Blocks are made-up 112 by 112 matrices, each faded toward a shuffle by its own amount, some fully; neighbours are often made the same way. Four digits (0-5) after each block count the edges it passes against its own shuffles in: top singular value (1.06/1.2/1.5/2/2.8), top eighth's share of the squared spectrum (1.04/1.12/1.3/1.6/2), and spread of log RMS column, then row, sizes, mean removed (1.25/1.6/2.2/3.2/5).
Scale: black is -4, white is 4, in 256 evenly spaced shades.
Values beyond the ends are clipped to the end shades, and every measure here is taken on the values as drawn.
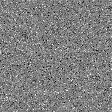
0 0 0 0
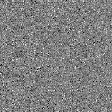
4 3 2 2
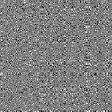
5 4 3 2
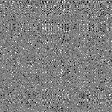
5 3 2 2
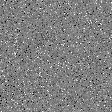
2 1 0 0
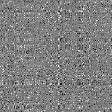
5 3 2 2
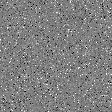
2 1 0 0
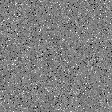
3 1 0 0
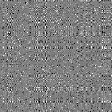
5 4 3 3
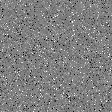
0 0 0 0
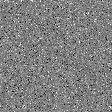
1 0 0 0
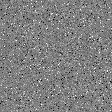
1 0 0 0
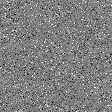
1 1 0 0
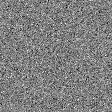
0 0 0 0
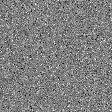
0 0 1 0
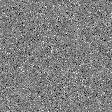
0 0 0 0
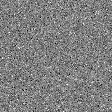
0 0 0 0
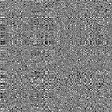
5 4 3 3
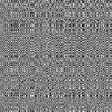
5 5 4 4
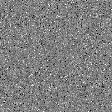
3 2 0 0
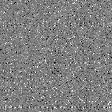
4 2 1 2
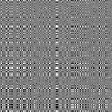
5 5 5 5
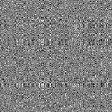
5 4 3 3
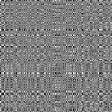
5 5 4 4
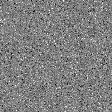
3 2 0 0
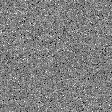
2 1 0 0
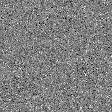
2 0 0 0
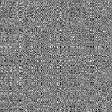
5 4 3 3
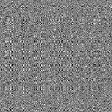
5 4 3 3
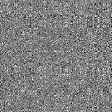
4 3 2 2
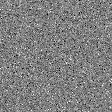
0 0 0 0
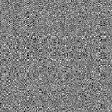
5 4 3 3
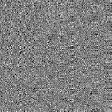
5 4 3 2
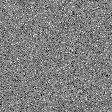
0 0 0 0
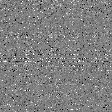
2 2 1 2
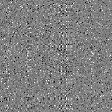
4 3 2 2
